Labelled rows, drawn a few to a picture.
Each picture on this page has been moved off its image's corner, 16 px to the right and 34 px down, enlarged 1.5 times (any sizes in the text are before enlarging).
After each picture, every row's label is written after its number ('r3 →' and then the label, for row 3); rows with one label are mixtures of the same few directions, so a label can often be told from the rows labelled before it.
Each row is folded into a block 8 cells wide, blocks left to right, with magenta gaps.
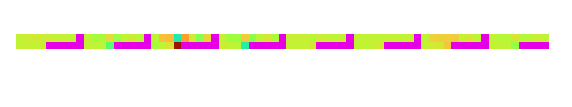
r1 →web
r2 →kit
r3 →kit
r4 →kit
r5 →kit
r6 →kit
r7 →web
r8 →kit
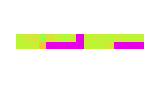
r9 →kit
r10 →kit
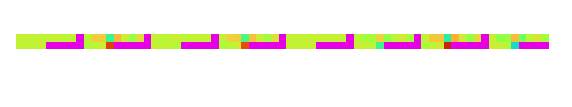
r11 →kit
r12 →kit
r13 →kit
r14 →kit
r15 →web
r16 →kit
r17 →kit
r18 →kit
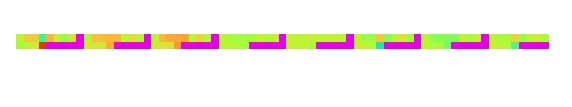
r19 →kit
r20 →web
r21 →web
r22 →web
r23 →kit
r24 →kit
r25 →web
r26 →kit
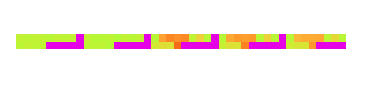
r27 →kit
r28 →web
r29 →web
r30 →web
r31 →web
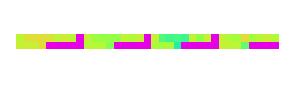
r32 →web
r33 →web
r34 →web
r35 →kit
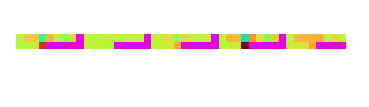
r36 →kit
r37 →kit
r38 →kit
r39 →kit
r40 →web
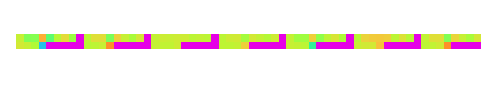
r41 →kit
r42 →kit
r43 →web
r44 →kit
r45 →kit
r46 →web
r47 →kit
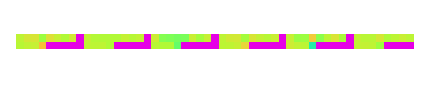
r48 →kit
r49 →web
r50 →web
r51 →kit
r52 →kit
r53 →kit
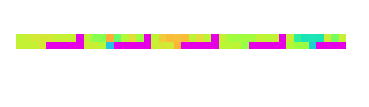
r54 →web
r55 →kit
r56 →web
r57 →web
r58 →web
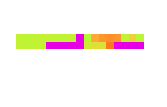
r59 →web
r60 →web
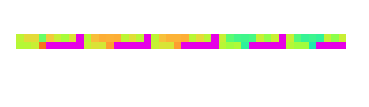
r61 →kit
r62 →web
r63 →web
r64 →web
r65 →web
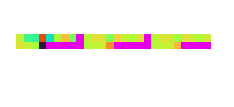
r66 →kit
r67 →kit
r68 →kit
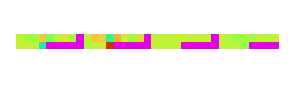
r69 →kit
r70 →kit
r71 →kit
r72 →web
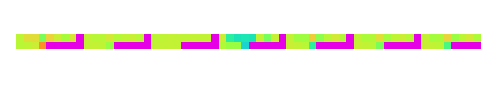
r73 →kit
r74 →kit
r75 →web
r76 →web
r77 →kit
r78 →kit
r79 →kit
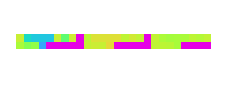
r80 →web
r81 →web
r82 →web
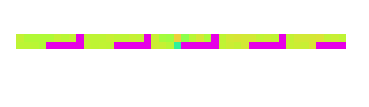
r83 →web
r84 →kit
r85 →kit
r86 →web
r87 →web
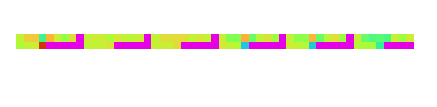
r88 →kit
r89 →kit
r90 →web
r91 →kit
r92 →kit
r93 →web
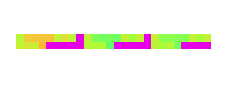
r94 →web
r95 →web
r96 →web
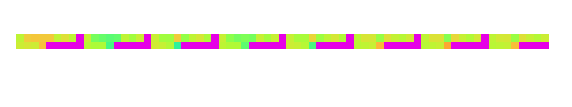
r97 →web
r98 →web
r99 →kit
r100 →web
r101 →kit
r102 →kit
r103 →kit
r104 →kit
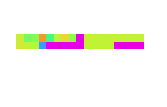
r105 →kit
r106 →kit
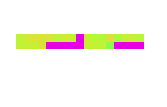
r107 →web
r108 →kit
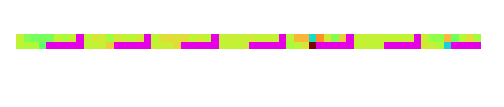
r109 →web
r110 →kit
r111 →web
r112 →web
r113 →kit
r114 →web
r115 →kit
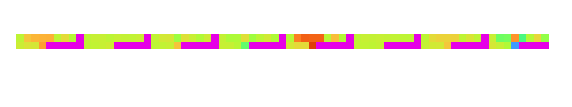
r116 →web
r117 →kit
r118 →kit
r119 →kit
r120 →web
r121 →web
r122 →web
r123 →kit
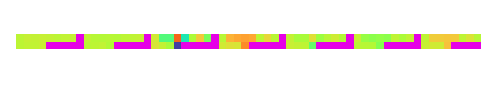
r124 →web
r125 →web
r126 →kit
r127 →web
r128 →kit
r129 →web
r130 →web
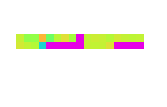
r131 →kit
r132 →kit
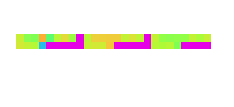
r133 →kit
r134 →web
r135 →web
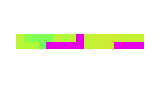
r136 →web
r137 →web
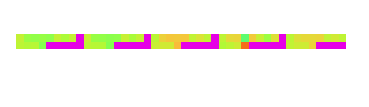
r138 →web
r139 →web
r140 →web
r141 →kit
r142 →web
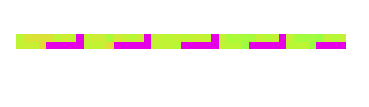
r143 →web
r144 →kit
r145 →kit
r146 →web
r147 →web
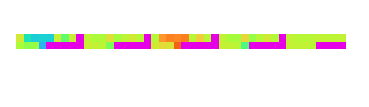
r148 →web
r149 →kit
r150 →web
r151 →kit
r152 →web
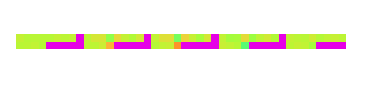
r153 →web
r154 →kit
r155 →kit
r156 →kit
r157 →kit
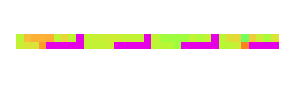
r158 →web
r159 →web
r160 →web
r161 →kit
